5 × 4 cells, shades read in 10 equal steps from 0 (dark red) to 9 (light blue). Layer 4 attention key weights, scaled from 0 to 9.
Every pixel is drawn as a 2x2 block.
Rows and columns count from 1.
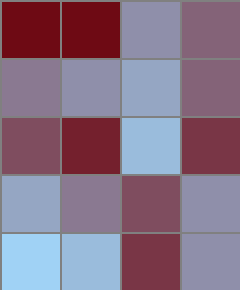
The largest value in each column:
9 8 8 6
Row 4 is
7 5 3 6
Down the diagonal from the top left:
0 6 8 6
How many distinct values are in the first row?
3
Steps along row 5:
down down up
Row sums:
10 22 14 21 25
